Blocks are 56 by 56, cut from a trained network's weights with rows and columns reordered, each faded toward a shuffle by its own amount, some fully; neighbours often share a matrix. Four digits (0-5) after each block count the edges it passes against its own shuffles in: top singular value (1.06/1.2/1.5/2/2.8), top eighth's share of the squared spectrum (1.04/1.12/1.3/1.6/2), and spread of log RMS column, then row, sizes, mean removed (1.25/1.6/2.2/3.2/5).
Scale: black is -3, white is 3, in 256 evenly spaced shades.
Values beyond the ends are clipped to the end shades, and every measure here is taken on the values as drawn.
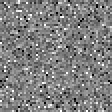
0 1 0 0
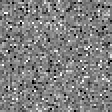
0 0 0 0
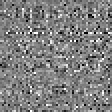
3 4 1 3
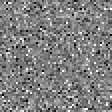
2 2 0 1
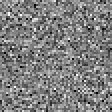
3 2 0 1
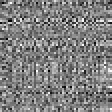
4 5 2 3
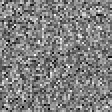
1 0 0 0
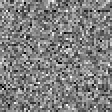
3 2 0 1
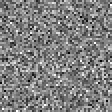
1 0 0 0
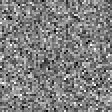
2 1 0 0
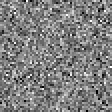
2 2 0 0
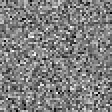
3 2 0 0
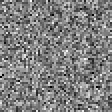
3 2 0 1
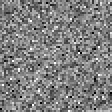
0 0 0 0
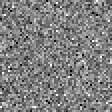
0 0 0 0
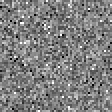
0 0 0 0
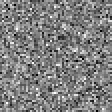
1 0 0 0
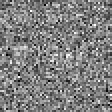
3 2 0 1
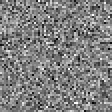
3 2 0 1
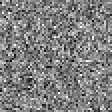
2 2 0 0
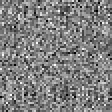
3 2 0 1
